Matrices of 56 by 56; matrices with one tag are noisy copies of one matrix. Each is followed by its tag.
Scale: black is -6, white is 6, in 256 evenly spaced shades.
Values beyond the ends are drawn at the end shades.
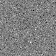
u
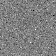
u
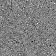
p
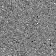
p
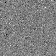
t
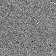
p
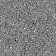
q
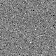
u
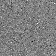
p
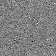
p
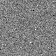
u
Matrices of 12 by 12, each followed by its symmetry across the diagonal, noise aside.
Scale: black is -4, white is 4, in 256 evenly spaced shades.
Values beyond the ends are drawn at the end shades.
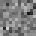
neither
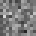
neither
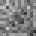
symmetric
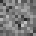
symmetric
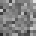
antisymmetric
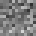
neither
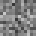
antisymmetric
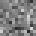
antisymmetric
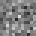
antisymmetric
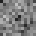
symmetric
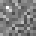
symmetric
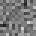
symmetric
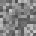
symmetric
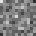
symmetric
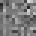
neither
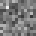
neither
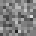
antisymmetric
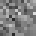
antisymmetric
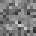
neither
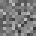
symmetric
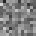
antisymmetric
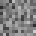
neither
